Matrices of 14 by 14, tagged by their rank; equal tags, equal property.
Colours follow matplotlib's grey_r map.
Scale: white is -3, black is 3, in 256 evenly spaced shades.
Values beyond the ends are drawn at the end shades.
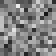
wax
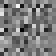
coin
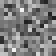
wax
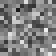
wax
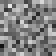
wax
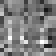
coin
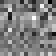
coin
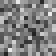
wax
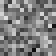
wax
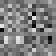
coin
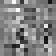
coin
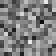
wax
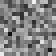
wax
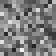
wax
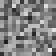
wax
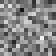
wax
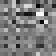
coin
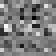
coin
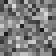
wax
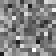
wax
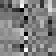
coin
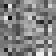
coin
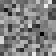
wax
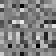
coin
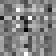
coin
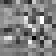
coin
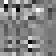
coin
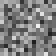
wax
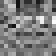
coin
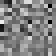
coin
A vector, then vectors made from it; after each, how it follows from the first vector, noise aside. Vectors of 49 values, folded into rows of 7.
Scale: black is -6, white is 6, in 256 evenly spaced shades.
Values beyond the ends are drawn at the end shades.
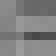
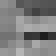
scaled up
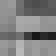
scaled up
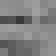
reversed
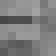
reversed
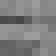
reversed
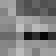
scaled up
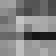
scaled up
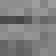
reversed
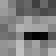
scaled up
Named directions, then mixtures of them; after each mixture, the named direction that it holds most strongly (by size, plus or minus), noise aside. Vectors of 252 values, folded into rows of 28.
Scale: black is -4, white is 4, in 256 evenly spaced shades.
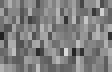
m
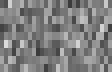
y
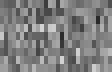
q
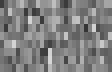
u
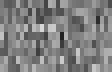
q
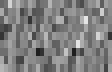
m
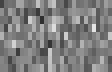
u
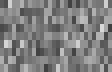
y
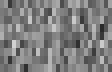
y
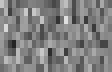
u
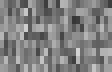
q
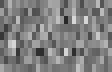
m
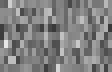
y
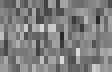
q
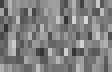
m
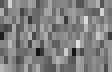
m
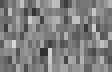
u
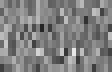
m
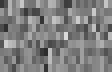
u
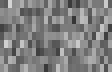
y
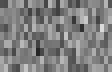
y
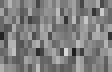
m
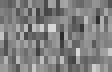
q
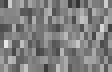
y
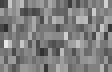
y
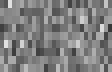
y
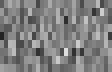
m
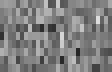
q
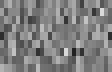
m
